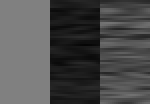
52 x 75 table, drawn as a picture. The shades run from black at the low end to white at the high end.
The table splits into one row of 3 panels. Panel 1,1: middling, flat. Panel 1,2: very low, streaked across, faint in contrast. Panel 1,3: low, streaked across.
